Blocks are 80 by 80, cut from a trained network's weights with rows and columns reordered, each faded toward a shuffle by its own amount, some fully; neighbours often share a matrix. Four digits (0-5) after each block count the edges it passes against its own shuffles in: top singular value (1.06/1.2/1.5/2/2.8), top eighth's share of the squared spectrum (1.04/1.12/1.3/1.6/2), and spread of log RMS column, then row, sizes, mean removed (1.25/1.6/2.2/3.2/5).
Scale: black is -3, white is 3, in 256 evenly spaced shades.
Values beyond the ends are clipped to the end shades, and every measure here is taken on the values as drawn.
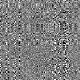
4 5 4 3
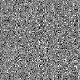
3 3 2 2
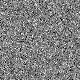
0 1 0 0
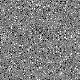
2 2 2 1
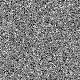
0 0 0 0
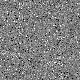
1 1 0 0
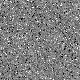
0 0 0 0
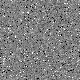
0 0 0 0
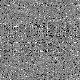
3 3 0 3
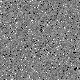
0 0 0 0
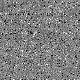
2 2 0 2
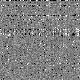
3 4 0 3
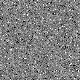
1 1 0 1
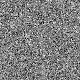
0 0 0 0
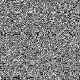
3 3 0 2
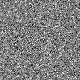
2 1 0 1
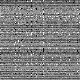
5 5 3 3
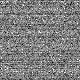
3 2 1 1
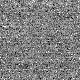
2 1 0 0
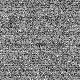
3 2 0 0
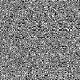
4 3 0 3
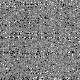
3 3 0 2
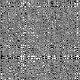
4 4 3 3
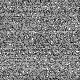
2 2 0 0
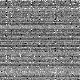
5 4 2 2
